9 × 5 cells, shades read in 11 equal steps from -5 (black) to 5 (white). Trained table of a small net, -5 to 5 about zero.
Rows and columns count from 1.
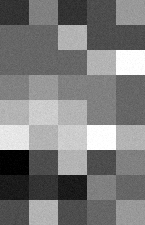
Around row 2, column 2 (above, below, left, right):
0 -1 -1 2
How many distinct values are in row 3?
3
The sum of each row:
-7 -4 4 0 6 16 -7 -12 -2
